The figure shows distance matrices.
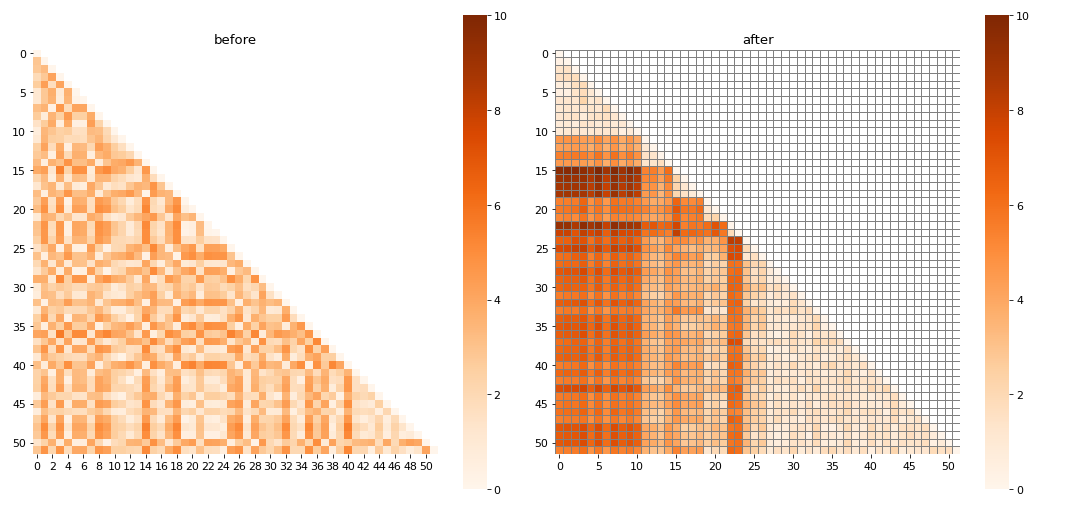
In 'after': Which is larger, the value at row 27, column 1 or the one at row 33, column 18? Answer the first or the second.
the first
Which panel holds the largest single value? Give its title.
after
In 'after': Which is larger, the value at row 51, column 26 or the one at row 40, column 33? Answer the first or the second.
the first
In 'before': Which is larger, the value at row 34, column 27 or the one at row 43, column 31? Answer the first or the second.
the second
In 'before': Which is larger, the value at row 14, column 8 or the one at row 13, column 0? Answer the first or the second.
the second
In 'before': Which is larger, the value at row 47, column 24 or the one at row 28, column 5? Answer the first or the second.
the first
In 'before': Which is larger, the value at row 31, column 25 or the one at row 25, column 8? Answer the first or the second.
the second
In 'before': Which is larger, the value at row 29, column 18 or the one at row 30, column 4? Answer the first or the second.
the first
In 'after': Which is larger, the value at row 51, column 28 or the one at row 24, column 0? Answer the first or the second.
the second
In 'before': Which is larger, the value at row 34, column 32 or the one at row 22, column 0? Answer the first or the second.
the first
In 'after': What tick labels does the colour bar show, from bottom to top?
0, 2, 4, 6, 8, 10
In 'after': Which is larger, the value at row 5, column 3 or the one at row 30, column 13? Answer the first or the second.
the second
